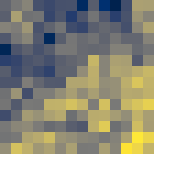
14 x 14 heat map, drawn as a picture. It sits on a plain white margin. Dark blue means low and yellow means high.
The field climbs toward the bottom right. On average the colour sits 50% of the way up the scale. The ninth with the highest average is the bottom right.
